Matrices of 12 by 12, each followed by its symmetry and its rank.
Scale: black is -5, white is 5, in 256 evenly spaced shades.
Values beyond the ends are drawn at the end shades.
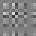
symmetric, rank one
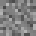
antisymmetric, full rank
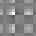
symmetric, rank one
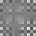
symmetric, rank two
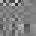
neither, rank two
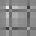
symmetric, rank one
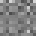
neither, rank two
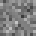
antisymmetric, full rank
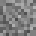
antisymmetric, full rank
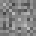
symmetric, rank two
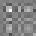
symmetric, rank two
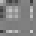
symmetric, rank one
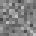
symmetric, full rank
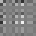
symmetric, rank one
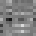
neither, rank two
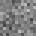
antisymmetric, full rank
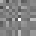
symmetric, rank two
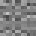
neither, rank two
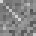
symmetric, full rank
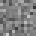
antisymmetric, full rank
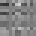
neither, rank two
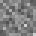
symmetric, full rank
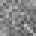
symmetric, full rank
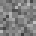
antisymmetric, full rank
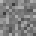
symmetric, full rank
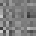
neither, rank two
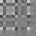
symmetric, rank one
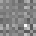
symmetric, rank two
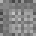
symmetric, rank two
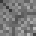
symmetric, full rank
